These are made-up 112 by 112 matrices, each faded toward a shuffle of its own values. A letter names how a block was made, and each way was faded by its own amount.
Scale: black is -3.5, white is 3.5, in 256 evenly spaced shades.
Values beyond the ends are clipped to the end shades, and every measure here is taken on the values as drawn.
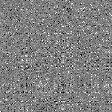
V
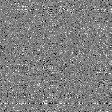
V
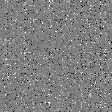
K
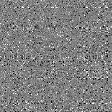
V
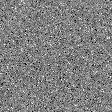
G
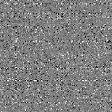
V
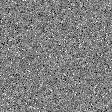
G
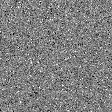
G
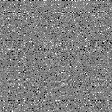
V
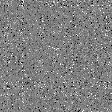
K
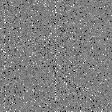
K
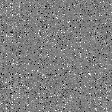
K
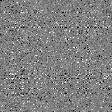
V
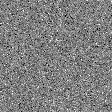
G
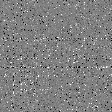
K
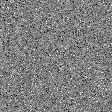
G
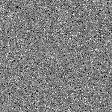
G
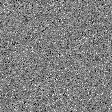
G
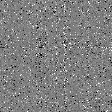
K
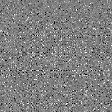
V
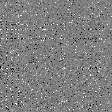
K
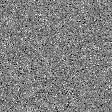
G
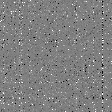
K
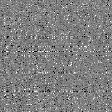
V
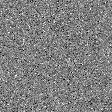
G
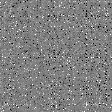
K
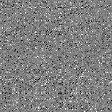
V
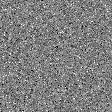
G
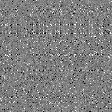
V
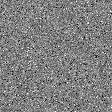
G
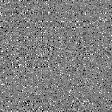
V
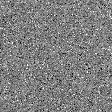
G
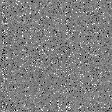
K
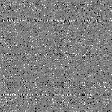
V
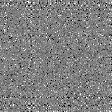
V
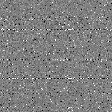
V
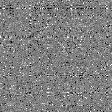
V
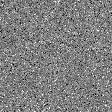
G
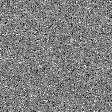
G
